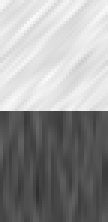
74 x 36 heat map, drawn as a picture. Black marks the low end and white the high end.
It is made of 2 by 1 panels. Panel 1,1: very high, slanting up to the right, faint in contrast. Panel 2,1: low, streaked downward, faint in contrast.
